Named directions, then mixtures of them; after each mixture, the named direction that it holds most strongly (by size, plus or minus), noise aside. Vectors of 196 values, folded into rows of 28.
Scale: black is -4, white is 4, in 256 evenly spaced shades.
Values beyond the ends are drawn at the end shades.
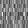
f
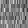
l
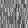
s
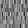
f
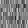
s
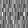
f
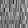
l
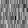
l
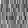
l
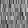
l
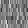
l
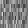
l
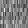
l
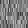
f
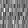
f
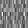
f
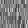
s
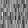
s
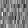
l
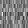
f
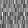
f
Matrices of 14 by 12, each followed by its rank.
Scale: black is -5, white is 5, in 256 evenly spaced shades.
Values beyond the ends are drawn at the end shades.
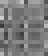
two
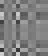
one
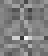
two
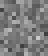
full rank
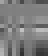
one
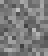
full rank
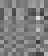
two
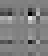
one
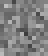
full rank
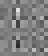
two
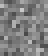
full rank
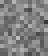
full rank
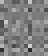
two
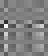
one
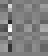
one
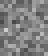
full rank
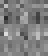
two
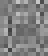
two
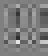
one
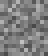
full rank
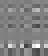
one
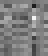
two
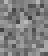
full rank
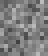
full rank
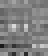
two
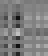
one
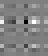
one
